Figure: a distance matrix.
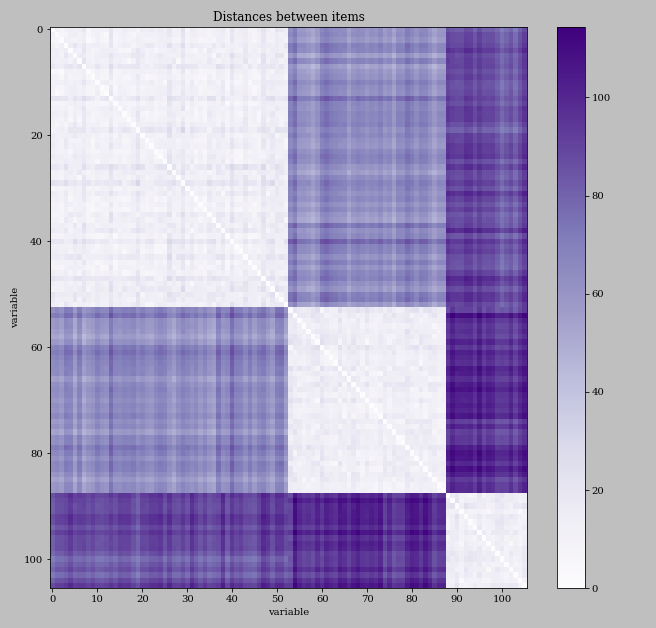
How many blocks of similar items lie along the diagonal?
3
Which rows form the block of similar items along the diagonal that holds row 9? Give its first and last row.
0 to 52
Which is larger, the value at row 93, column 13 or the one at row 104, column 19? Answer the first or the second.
the first
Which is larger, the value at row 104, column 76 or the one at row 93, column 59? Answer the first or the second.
the second
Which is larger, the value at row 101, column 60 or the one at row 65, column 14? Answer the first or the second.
the first
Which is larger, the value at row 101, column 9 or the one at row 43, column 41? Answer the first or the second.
the first
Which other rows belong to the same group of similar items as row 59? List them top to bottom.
53, 54, 55, 56, 57, 58, 60, 61, 62, 63, 64, 65, 66, 67, 68, 69, 70, 71, 72, 73, 74, 75, 76, 77, 78, 79, 80, 81, 82, 83, 84, 85, 86, 87
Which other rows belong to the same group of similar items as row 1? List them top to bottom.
0, 2, 3, 4, 5, 6, 7, 8, 9, 10, 11, 12, 13, 14, 15, 16, 17, 18, 19, 20, 21, 22, 23, 24, 25, 26, 27, 28, 29, 30, 31, 32, 33, 34, 35, 36, 37, 38, 39, 40, 41, 42, 43, 44, 45, 46, 47, 48, 49, 50, 51, 52
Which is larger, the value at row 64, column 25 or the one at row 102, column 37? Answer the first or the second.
the second
